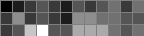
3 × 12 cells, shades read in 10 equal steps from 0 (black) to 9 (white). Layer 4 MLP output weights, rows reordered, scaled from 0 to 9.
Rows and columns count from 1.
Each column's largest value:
2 5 7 9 3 3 6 6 6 4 3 4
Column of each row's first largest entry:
10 2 4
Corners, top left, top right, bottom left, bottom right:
0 4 2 4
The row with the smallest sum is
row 1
